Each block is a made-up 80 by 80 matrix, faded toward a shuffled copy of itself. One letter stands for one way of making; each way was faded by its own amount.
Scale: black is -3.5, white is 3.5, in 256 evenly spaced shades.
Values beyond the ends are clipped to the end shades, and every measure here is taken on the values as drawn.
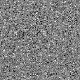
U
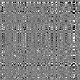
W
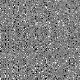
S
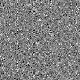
U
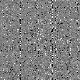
S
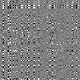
W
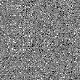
U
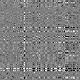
W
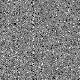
U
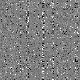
S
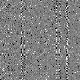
S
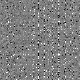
S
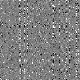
S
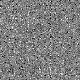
U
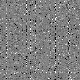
S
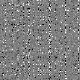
S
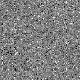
U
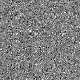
U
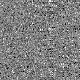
U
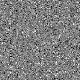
U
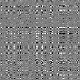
W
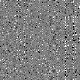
S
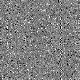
U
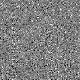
U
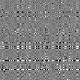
W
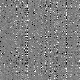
S
